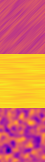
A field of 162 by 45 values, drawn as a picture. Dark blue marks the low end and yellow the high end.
The table splits into 3 rows of 1 panel. Panel 1,1: middling, slanting up to the right, faint in contrast. Panel 2,1: very high, streaked across, faint in contrast. Panel 3,1: middling, blotchy, strong in contrast.
